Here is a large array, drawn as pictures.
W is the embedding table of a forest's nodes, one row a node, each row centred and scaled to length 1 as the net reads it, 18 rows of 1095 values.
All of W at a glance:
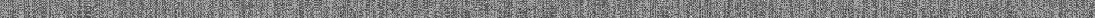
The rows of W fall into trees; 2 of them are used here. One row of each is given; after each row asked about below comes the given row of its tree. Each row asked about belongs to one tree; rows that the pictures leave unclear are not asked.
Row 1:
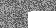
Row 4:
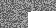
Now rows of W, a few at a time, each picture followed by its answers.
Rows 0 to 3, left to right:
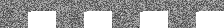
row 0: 4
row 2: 4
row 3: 1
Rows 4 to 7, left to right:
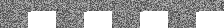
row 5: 4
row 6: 1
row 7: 4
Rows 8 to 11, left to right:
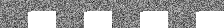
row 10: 4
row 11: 1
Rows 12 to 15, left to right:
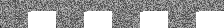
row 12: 1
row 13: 1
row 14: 4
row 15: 1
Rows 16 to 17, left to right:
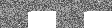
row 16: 1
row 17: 1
